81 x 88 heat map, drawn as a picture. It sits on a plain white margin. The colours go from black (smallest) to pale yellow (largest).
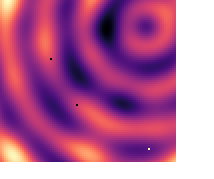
Three lone cells stand out: one far higher and two far lower than their neighbours. The texture varies smoothly and slowly. Rings spread out from the top right.
